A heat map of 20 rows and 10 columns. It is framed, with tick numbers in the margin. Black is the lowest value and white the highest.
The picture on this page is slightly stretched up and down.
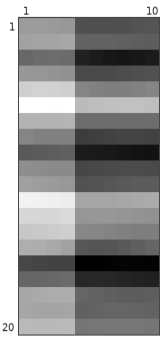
Horizontal stripes repeat 3 times down the table. The top left is the ninth with the highest average. Streaks run across, left to right. The left part is higher, up to a seam about 40% of the way across.
